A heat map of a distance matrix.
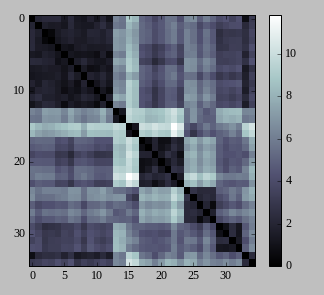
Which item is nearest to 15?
16
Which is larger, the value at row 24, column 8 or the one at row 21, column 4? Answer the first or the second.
the first
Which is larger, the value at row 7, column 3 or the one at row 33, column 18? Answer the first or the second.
the second
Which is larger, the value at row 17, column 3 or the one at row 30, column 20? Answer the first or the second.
the first
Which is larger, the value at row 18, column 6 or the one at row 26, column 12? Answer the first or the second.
the second
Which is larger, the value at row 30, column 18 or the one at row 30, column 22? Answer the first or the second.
the second
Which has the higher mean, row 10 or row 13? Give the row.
13
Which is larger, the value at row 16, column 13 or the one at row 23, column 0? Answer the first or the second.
the first
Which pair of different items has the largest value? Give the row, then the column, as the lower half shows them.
22, 15
